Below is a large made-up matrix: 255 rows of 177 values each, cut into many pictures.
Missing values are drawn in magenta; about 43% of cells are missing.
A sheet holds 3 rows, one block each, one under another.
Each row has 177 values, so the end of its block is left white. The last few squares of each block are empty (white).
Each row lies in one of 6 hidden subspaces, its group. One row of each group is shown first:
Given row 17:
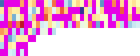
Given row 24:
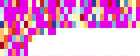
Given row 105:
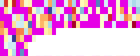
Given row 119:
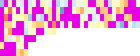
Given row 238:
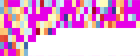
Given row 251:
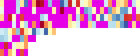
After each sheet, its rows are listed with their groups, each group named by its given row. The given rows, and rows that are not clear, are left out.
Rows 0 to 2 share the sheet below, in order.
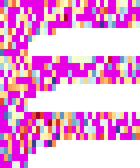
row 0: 238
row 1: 24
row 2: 251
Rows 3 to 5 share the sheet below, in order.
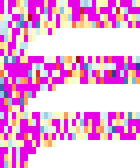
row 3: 17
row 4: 251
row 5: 105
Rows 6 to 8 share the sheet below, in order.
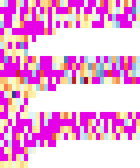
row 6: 251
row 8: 24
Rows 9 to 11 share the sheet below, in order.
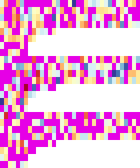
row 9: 119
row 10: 251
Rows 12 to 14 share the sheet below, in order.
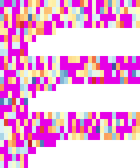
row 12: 17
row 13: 238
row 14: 24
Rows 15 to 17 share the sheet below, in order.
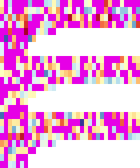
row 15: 251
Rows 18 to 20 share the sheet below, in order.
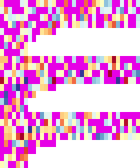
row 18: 24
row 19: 24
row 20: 17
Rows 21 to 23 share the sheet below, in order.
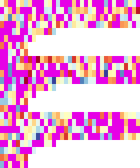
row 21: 251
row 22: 119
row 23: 238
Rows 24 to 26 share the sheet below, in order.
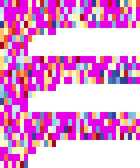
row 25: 251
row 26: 24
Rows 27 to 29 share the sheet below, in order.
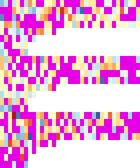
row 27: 17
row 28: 238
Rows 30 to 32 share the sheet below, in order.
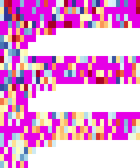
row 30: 119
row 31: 17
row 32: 17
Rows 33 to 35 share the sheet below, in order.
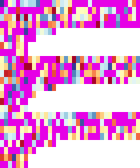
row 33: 119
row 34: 119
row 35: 238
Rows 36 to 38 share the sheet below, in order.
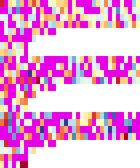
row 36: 119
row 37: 17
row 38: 105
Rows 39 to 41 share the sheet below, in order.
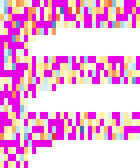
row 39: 24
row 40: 105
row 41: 24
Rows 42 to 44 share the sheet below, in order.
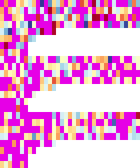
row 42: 24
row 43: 119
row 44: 238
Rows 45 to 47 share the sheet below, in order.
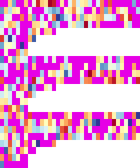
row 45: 251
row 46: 238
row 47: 238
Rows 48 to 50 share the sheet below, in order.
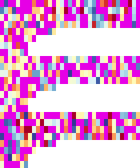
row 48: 105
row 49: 24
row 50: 119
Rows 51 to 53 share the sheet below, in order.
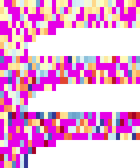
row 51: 251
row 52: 238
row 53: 251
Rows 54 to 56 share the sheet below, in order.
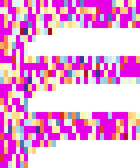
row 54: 251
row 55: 251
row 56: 251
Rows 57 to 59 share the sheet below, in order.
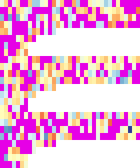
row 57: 251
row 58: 251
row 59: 119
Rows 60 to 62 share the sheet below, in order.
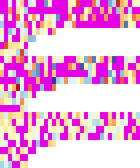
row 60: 24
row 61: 24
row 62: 238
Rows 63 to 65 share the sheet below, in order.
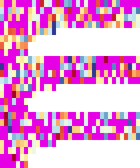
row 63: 24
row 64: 105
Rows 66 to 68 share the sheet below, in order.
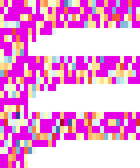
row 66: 105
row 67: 17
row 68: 24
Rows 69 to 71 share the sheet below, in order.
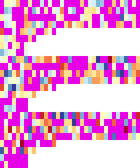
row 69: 119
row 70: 119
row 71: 251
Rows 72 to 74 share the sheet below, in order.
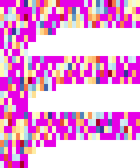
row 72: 119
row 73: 251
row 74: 251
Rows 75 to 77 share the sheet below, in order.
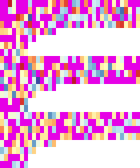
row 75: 17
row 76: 105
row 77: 251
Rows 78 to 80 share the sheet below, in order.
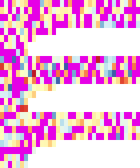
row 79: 105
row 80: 17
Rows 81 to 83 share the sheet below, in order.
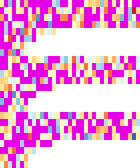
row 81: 251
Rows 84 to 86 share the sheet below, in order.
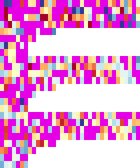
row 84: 17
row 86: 17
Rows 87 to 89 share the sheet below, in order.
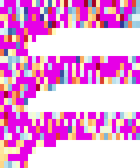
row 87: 24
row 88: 238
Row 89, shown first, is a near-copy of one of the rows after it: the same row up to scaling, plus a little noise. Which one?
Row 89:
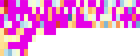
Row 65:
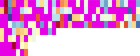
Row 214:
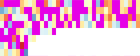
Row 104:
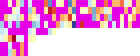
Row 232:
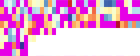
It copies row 65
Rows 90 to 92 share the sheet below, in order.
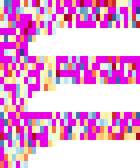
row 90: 251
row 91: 105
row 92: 238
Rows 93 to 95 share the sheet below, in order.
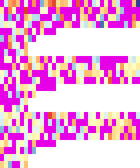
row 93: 238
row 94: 119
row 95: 251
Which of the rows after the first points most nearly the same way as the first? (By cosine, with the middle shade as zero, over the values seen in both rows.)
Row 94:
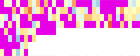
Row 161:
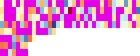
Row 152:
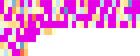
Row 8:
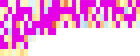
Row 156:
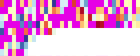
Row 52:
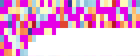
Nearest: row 152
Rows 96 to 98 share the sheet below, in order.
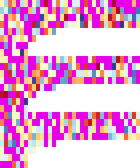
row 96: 24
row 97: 238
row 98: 105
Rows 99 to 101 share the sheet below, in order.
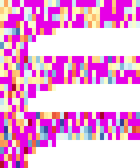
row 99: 24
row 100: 119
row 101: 17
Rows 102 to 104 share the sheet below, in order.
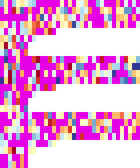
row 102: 105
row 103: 251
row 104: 105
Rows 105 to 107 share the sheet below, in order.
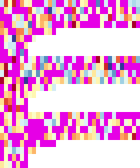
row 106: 119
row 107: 105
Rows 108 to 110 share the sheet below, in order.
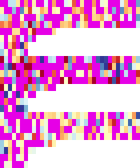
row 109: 119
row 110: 238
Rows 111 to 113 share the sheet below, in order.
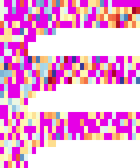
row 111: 251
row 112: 119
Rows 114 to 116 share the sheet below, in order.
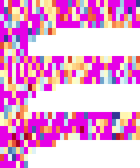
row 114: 238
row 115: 238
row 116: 24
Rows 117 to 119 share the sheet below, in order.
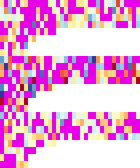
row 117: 238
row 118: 238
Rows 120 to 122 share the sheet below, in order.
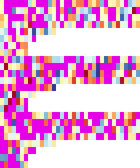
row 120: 251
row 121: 24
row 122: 105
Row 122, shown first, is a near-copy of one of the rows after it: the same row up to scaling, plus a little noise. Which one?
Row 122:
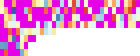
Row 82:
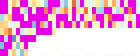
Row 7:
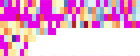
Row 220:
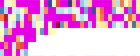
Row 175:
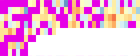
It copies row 82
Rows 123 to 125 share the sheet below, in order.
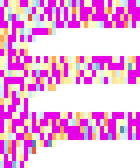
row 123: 251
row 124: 238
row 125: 251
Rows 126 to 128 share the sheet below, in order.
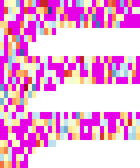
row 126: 24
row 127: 251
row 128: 238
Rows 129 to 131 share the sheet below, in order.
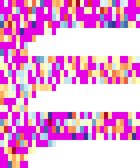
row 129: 238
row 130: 251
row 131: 105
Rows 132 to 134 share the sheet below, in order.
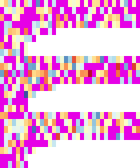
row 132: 251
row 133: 17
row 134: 105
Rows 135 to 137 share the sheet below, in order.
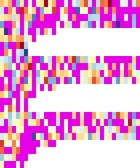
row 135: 105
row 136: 119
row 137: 238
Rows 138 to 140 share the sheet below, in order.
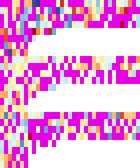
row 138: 251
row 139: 238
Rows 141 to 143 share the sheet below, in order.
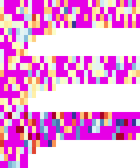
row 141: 105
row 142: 17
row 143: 17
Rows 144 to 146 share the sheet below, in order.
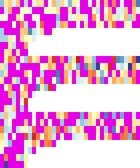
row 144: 238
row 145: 238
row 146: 105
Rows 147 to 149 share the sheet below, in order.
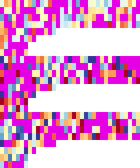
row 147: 251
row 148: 238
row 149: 17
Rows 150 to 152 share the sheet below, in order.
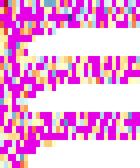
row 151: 24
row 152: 105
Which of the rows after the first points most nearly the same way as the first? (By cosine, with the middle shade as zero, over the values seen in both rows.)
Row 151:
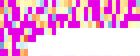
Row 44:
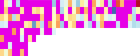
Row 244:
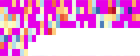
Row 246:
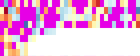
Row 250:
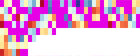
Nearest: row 244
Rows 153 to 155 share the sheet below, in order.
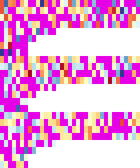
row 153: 238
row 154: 119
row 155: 17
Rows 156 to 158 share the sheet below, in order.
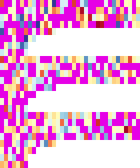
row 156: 17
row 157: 105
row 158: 251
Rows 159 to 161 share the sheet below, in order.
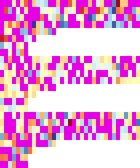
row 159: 238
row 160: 17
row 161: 24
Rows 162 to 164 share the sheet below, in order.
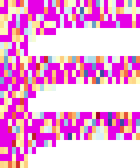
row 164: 119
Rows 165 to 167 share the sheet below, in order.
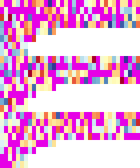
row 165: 251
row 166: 119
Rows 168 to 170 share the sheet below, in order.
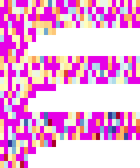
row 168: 251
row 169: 238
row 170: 24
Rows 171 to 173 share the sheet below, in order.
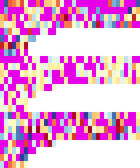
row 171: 238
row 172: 251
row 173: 17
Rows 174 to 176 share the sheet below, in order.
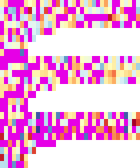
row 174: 105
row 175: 105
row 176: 251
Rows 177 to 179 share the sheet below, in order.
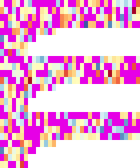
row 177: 251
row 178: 251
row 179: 251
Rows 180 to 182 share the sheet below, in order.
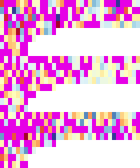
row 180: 105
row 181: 17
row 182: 24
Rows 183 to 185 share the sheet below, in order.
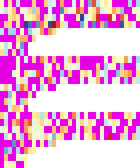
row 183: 24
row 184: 251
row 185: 119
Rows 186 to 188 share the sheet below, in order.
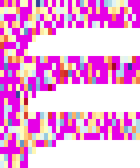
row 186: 251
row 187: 238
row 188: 251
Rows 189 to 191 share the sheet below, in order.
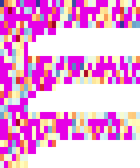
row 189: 119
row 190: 17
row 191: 119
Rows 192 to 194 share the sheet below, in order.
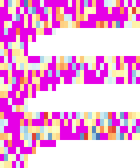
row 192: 17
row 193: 17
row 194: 24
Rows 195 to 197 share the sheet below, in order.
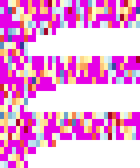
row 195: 251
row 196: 238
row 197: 119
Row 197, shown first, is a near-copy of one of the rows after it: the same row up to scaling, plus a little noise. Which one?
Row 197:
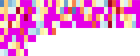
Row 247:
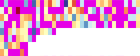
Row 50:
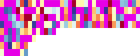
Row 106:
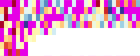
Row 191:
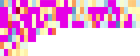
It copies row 191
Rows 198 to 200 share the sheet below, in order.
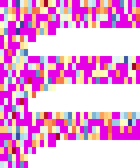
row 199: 251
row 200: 105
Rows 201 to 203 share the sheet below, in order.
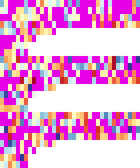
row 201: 238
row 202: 238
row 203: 105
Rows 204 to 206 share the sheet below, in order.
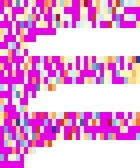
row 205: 238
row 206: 119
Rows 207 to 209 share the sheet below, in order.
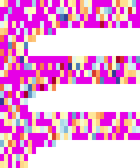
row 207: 238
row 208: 24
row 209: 119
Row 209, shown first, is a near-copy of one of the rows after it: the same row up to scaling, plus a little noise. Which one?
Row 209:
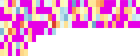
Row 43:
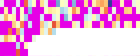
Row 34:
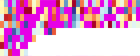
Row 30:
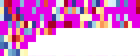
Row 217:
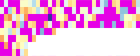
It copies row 43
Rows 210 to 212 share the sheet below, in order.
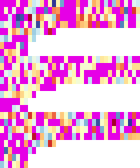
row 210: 17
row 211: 119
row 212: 238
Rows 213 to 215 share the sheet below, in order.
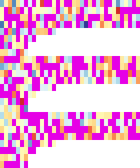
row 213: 119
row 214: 105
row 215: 238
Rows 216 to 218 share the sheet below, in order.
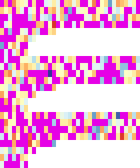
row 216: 24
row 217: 119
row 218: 24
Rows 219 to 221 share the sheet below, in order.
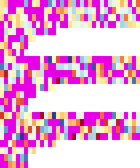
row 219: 251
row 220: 105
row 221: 17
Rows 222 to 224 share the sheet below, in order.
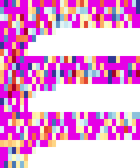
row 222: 251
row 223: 119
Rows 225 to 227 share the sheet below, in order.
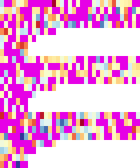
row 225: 17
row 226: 119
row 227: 17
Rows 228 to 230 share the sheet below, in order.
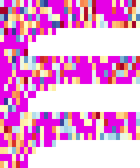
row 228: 105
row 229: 119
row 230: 119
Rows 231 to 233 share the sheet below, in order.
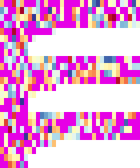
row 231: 105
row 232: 105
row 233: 119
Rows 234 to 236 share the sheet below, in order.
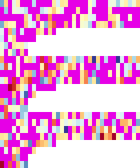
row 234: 119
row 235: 24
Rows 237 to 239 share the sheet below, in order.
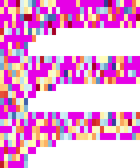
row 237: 119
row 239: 238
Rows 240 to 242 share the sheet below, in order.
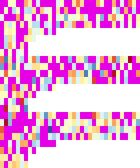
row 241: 105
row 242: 119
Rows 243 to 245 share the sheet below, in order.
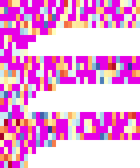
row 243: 119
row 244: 238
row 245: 119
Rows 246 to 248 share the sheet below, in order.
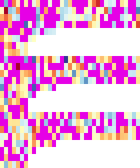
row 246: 119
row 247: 119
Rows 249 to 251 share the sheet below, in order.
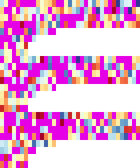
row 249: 238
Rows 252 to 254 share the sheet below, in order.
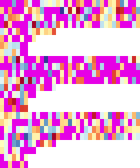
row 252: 24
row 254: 24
